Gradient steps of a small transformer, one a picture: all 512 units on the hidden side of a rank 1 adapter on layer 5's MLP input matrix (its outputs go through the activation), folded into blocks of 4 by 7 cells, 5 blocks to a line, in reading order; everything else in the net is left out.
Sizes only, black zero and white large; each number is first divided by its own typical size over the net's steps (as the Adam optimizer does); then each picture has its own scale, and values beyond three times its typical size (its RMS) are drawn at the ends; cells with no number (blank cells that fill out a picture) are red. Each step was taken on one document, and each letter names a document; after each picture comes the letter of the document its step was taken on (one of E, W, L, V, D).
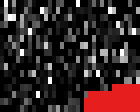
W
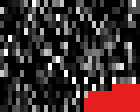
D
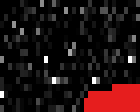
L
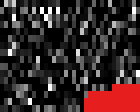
W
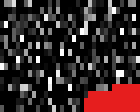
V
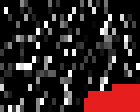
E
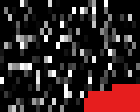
E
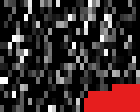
V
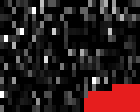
L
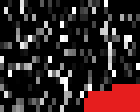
E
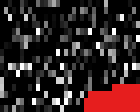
E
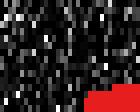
W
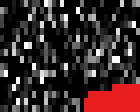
D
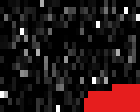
L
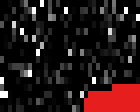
L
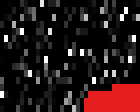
L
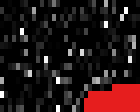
L
